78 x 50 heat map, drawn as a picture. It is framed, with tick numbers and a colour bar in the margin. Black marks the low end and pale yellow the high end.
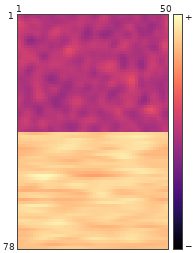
The table splits into 2 rows of 1 panel. Panel 1,1: middling, blotchy, faint in contrast. Panel 2,1: very high, streaked across, faint in contrast.
